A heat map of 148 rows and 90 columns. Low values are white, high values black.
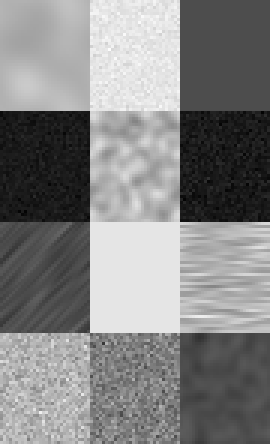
It is made of 4 by 3 panels. Panel 1,1: low, smooth, faint in contrast. Panel 1,2: very low, fine-grained, faint in contrast. Panel 1,3: high, flat. Panel 2,1: very high, fine-grained, faint in contrast. Panel 2,2: low, blotchy. Panel 2,3: very high, fine-grained, faint in contrast. Panel 3,1: high, slanting up to the right, faint in contrast. Panel 3,2: very low, flat. Panel 3,3: low, streaked across. Panel 4,1: low, fine-grained. Panel 4,2: middling, fine-grained. Panel 4,3: high, blotchy, faint in contrast.
